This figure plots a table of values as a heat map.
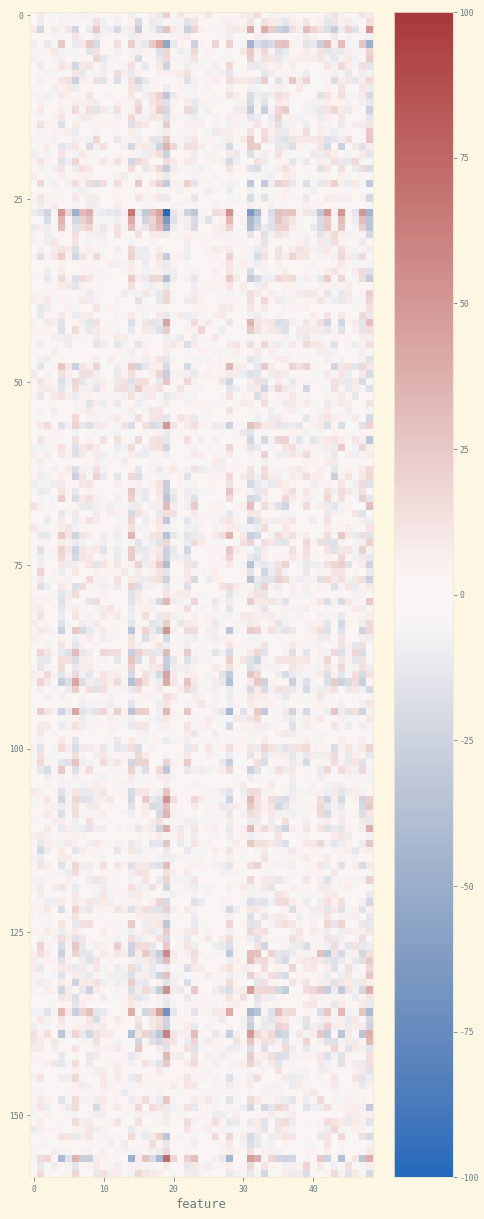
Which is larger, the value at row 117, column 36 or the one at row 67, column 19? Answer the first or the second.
the second
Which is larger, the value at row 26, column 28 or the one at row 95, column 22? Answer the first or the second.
the second
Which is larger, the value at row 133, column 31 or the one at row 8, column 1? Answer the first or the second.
the first
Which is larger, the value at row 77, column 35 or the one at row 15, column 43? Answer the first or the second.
the first
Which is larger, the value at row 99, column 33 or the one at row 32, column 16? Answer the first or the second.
the first
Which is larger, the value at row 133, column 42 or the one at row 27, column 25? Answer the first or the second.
the second
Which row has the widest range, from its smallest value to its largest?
27
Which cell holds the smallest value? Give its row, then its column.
27, 19
